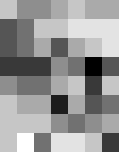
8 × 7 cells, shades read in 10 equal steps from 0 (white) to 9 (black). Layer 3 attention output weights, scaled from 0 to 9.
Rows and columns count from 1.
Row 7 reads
2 2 2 4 5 4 3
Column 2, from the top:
4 5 5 7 5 3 2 0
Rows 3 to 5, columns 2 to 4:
5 3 6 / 7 7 4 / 5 5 3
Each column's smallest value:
2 0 2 1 1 1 1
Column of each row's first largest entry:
2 1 1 6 6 4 5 7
